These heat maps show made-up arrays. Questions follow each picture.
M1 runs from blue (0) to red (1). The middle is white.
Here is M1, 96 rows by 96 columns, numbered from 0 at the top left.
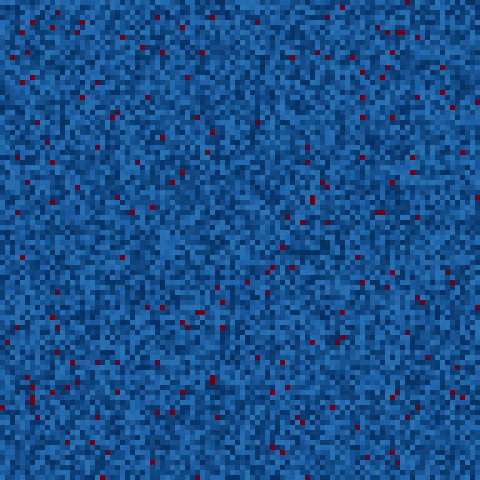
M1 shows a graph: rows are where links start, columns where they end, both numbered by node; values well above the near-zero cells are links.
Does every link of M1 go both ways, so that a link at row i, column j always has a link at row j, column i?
yes
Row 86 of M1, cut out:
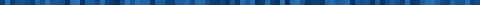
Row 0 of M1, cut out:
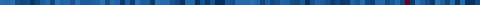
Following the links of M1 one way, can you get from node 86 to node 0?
no
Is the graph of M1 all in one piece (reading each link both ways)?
no
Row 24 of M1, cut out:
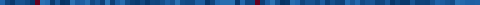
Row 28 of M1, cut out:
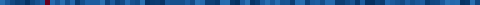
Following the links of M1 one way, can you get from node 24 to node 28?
no
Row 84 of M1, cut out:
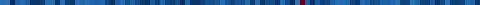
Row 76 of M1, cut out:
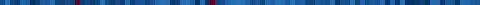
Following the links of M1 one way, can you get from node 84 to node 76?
yes
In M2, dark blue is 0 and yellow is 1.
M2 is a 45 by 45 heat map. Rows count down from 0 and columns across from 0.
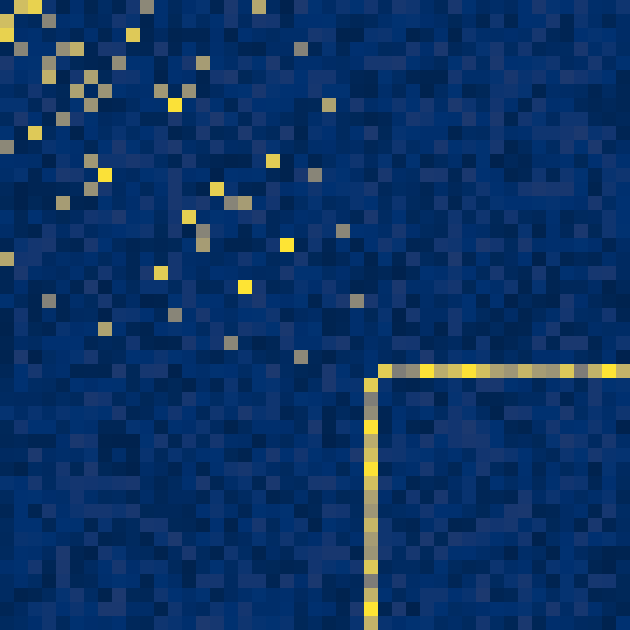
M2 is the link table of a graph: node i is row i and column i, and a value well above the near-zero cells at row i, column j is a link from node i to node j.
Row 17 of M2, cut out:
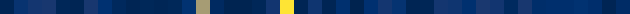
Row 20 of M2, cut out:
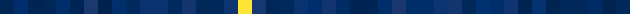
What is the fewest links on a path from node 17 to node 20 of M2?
1
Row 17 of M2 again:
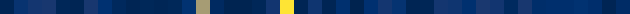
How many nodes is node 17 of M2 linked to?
2
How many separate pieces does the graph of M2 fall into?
2
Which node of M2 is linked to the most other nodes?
node 26
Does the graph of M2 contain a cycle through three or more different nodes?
no
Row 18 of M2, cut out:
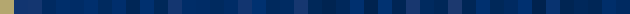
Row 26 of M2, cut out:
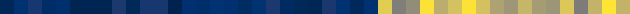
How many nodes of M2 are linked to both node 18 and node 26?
0
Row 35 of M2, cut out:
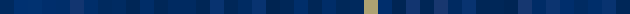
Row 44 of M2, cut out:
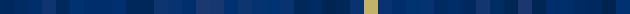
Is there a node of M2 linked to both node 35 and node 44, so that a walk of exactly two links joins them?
yes
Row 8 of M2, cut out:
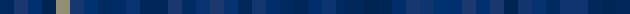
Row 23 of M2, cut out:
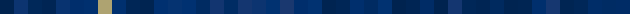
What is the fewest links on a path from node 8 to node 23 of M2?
6
